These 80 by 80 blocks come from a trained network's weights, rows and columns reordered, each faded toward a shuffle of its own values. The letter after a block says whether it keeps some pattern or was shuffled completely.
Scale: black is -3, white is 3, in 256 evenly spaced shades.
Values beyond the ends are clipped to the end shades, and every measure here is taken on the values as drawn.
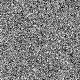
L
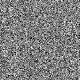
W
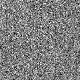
W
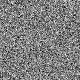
L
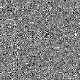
W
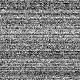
W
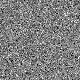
L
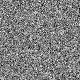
L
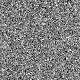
L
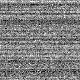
W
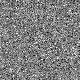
L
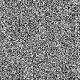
W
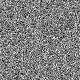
L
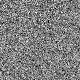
L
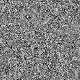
W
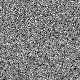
L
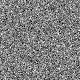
L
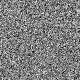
L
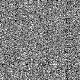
W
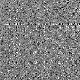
W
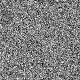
L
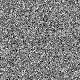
L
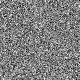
L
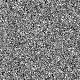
L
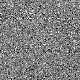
W
